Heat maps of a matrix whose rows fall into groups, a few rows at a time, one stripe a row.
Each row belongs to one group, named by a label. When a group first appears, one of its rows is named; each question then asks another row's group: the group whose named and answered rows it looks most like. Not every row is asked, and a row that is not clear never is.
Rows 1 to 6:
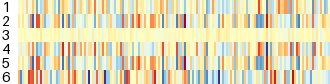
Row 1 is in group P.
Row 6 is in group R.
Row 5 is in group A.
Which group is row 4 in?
P
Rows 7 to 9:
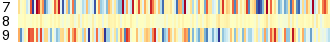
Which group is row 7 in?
A
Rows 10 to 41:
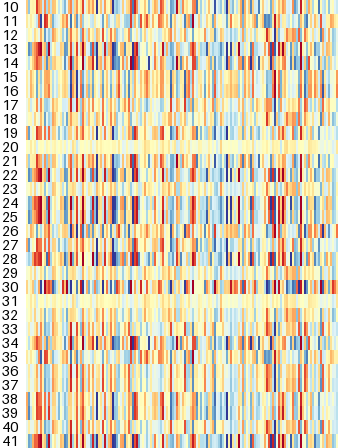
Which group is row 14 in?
R
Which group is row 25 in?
R
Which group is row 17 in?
P
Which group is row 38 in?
R
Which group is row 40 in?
P
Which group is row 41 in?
R
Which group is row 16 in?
A
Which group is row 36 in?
P
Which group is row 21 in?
R
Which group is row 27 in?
R
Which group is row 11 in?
A
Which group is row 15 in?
A
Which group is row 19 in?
R
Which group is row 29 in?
P
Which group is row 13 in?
R
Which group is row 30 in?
A
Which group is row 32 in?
P
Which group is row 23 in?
P
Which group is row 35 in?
A
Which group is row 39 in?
R
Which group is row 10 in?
R
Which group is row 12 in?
P
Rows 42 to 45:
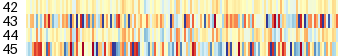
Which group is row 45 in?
R
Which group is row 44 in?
P
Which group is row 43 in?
A
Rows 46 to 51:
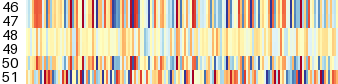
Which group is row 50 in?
R
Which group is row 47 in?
R
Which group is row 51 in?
A
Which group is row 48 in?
P
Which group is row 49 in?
P
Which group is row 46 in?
R
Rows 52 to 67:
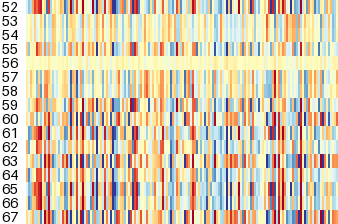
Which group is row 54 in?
P
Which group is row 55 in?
R
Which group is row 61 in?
R
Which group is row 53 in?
P
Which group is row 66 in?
R
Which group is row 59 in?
R
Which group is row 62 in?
R
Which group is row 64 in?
R
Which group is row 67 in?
A
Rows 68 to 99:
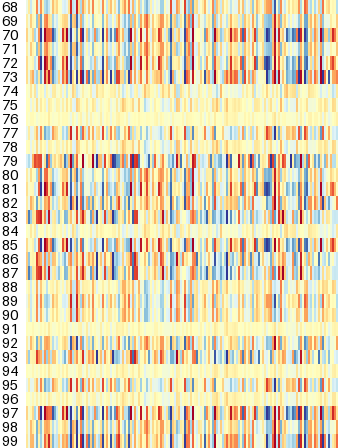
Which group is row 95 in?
P
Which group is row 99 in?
A
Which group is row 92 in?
A
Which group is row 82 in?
A
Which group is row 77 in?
P
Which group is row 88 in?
P
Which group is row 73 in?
A
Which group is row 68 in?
P
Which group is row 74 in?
P
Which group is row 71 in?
A
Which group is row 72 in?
A
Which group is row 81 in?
A
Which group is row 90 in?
P
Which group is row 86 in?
R
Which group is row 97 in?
A
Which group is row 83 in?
R
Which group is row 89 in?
P
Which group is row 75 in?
P
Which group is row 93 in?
R
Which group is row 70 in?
A
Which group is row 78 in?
P
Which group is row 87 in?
R
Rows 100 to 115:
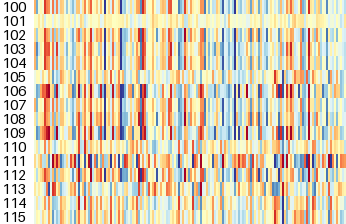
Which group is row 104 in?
R
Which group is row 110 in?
P
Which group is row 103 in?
R
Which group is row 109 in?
R
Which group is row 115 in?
P
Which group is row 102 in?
R
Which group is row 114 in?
P
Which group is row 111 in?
A
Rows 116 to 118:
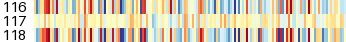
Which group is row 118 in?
R
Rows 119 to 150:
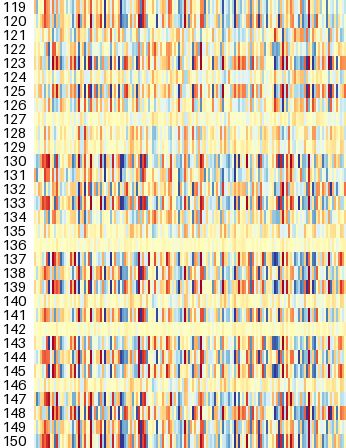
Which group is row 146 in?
P
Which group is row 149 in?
R
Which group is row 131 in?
R
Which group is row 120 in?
R
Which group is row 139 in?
A
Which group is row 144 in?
R
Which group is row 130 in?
R
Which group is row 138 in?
R
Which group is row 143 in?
A
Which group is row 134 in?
A
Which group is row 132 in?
A
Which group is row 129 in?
P
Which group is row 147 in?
R
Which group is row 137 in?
A
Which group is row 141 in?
R
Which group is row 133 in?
R
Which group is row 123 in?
A
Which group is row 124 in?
P
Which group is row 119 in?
R
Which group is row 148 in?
A
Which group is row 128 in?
P
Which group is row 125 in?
A
